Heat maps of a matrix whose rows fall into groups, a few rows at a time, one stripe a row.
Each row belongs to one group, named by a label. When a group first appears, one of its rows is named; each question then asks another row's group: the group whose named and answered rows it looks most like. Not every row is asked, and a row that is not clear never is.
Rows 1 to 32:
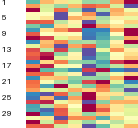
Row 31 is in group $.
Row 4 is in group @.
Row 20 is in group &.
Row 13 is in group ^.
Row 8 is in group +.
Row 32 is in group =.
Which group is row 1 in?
&
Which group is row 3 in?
^
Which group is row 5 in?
@
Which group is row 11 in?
&
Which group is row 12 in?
@
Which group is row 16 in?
&
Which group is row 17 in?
=
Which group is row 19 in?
=
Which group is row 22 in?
$
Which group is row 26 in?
=
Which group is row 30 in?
@
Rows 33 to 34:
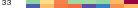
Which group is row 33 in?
&
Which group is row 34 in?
+
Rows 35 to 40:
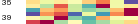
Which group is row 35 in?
$
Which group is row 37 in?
&
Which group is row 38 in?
&
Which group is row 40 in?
=
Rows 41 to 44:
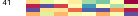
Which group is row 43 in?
+
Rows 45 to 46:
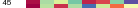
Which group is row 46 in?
^
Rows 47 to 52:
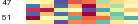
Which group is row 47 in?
@
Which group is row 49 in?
=
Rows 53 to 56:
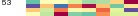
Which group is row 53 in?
&
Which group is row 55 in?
$
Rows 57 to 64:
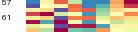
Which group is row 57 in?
&
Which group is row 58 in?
+
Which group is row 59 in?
@
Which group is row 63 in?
@
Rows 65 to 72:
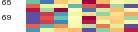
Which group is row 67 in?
^
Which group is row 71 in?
$
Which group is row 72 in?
+
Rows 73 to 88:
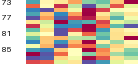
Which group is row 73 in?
+
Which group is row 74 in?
^
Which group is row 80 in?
@
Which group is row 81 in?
@
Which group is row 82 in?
&
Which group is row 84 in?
@
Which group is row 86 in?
$
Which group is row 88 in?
=
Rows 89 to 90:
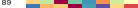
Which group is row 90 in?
+
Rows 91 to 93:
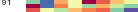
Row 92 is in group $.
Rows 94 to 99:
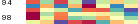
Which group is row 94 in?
^
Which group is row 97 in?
$
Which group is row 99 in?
@
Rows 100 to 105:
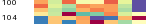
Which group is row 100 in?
$
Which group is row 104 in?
+
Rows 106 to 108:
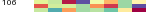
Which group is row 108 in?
&
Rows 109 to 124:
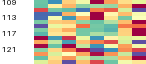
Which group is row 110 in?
&
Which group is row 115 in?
+
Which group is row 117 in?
&
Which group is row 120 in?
^
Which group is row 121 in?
+
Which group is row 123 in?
&
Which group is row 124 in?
@
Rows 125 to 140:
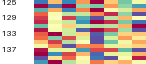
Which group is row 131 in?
&
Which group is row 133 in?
=
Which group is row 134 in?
^
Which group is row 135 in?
=
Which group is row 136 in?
@
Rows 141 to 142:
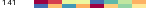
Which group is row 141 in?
=
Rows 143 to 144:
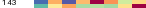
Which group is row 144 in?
&
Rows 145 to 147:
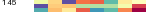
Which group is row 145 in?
@
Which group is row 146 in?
&
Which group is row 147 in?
+
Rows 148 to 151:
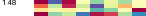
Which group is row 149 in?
^
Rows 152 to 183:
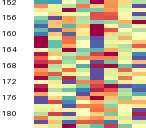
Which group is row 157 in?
&
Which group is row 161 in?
^
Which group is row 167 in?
=
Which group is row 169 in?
^
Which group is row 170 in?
=
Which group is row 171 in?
^
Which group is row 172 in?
@
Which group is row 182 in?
@
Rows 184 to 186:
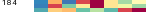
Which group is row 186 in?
&
